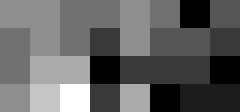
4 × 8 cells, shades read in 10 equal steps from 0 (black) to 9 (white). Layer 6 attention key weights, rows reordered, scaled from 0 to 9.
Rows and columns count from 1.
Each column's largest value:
5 7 9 4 6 4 3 3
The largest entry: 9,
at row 4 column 3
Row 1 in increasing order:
0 3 4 4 4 5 5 5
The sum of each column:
18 23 23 8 18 9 6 6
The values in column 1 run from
4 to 5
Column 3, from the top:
4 4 6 9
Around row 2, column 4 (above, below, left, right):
4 0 4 5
